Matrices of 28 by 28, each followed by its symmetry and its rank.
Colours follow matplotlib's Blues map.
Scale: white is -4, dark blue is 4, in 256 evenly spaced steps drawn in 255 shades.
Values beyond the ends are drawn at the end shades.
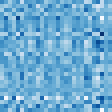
neither, rank three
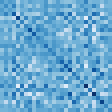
symmetric, rank five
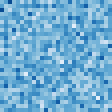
symmetric, full rank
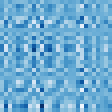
neither, rank two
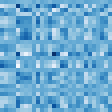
neither, rank two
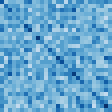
symmetric, rank five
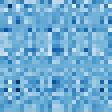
neither, rank three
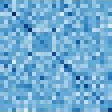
symmetric, rank five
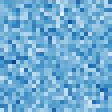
antisymmetric, full rank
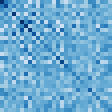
symmetric, rank five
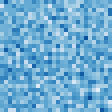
antisymmetric, full rank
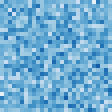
symmetric, full rank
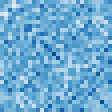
symmetric, full rank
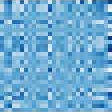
neither, rank two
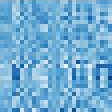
neither, rank three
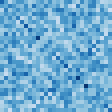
symmetric, full rank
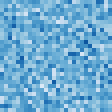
antisymmetric, full rank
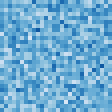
antisymmetric, full rank
